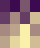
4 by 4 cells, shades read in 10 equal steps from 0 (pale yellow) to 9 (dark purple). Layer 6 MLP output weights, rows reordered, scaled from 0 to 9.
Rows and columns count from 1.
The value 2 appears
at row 2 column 4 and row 4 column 4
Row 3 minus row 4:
1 2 0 2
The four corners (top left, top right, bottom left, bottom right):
8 9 3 2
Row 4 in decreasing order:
3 2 1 0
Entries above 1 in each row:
4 4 3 2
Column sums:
22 17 13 17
